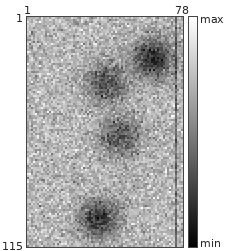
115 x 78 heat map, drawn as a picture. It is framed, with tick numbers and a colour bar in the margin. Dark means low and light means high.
Ninth with the lowest average: top right. Mirror symmetry: none. Odd lines: column 75. Dips: four.
